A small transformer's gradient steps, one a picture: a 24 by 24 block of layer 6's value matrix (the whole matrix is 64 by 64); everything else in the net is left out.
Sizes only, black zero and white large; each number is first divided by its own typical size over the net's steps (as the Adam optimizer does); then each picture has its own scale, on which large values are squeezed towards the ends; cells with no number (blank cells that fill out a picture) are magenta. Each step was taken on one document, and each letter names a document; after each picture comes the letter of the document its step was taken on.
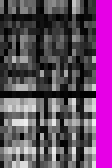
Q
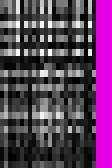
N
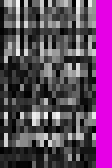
N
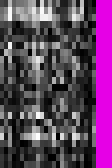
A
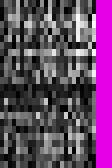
N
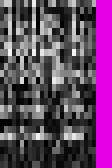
A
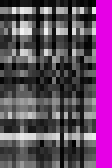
Q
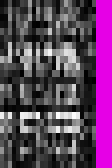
A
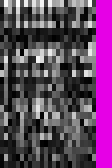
N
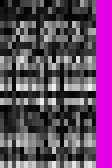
Q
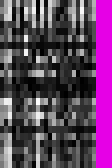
A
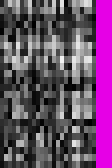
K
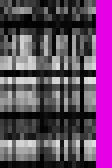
Q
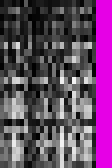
K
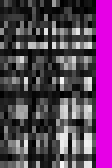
K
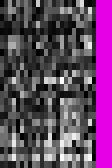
K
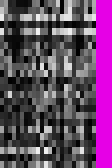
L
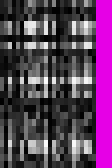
K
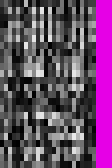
A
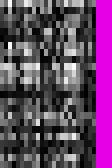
A
